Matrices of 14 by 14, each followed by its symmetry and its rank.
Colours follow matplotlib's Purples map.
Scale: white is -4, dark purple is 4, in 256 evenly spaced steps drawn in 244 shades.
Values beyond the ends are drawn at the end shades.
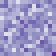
symmetric, full rank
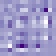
antisymmetric, rank two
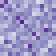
symmetric, full rank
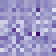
neither, rank three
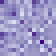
symmetric, rank three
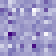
antisymmetric, rank two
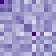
symmetric, rank three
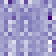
neither, rank two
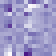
neither, rank two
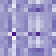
neither, rank two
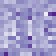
neither, rank three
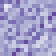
symmetric, full rank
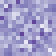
symmetric, full rank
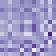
antisymmetric, rank two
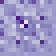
symmetric, rank three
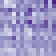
neither, rank three
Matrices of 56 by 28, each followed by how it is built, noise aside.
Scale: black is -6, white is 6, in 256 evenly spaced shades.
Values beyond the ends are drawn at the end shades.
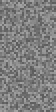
noise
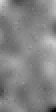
smooth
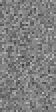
noise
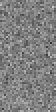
noise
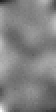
smooth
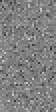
noise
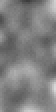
smooth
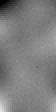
smooth
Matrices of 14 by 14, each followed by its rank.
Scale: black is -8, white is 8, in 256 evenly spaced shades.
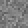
full rank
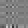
one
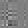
one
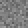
full rank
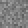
full rank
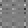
one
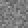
full rank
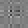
one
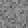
full rank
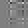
one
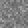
full rank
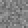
full rank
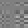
one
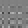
one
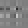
one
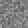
full rank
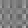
one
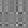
one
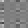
one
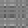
one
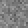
full rank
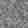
full rank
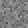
full rank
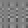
one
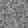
full rank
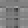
one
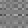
one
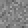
full rank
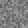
full rank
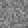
full rank
